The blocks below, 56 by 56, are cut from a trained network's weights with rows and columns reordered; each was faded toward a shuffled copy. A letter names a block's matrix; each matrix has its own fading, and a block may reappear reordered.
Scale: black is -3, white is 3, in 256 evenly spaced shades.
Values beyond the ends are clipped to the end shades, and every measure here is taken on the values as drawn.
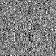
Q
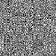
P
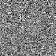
Q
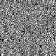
P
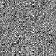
P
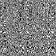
P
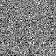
Q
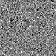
Q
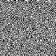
Q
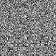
P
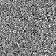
Q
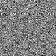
Q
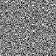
P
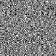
Q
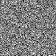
Q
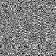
Q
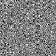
Q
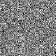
P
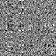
P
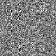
P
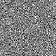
Q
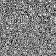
Q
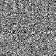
Q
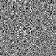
P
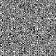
P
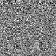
Q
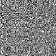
P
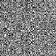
P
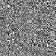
P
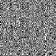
P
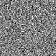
Q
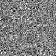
Q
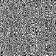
P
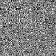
Q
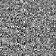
P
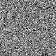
Q
